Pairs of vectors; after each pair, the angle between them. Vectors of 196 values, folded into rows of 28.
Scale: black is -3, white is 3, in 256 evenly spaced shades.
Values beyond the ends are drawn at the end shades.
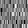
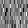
orthogonal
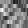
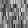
partly opposed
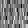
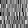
partly opposed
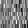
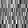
partly aligned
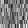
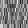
partly aligned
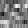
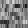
nearly opposite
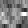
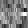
nearly parallel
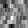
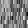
partly opposed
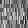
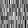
partly aligned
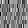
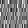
nearly opposite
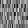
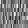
nearly opposite
